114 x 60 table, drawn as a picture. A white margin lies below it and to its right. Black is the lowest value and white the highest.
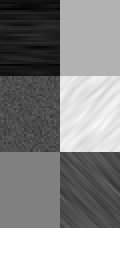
The table splits into 3 rows of 2 panels. Panel 1,1: very low, streaked across, faint in contrast. Panel 1,2: high, flat. Panel 2,1: low, fine-grained, faint in contrast. Panel 2,2: very high, slanting up to the right, faint in contrast. Panel 3,1: middling, flat. Panel 3,2: low, slanting down to the right, faint in contrast.
